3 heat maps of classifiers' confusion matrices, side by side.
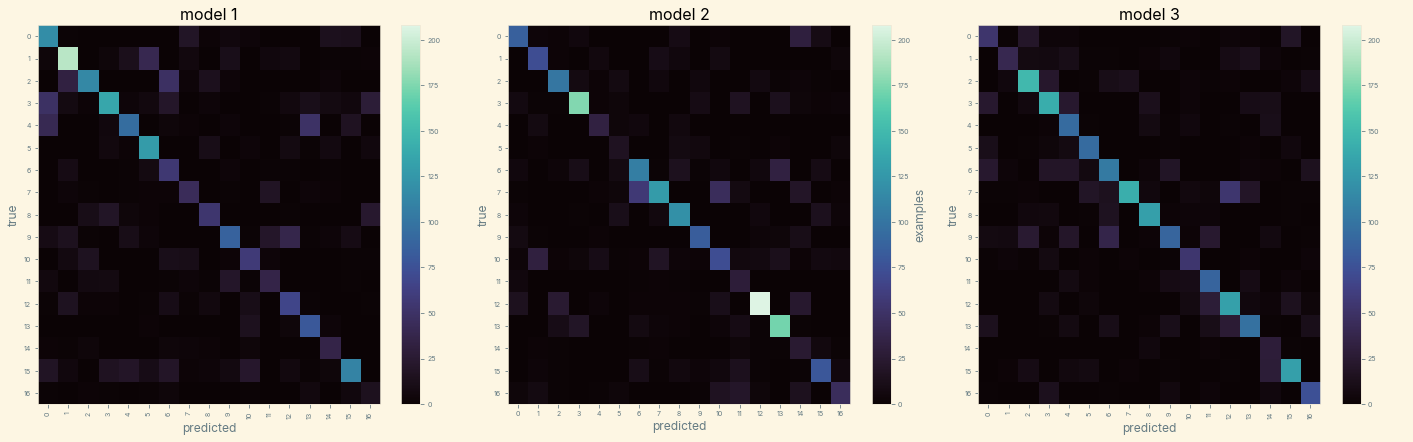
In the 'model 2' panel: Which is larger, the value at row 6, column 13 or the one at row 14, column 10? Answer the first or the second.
the first
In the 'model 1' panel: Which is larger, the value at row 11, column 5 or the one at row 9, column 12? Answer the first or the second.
the second
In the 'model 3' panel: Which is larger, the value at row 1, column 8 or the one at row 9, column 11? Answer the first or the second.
the second
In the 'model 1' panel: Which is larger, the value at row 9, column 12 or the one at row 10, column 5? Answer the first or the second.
the first
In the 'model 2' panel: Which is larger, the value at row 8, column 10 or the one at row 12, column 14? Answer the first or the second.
the second
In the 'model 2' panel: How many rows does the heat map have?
17
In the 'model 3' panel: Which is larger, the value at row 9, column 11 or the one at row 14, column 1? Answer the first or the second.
the first
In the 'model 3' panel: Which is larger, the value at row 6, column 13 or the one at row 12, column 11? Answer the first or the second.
the second
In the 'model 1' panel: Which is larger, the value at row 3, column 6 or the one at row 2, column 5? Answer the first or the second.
the first
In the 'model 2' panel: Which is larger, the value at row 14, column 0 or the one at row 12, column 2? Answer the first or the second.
the second
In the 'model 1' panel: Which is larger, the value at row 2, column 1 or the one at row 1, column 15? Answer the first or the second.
the first
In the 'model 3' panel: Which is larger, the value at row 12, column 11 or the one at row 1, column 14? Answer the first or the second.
the first
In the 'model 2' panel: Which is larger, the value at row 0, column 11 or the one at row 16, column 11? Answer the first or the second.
the second
